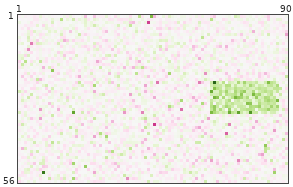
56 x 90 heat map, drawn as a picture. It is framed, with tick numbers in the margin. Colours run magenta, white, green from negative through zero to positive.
Overall the values sit about 50% of the way up the scale. The halves do not mirror each other. An odd patch, higher than its surroundings, sits in the middle right. The ninth with the highest average is the middle right.
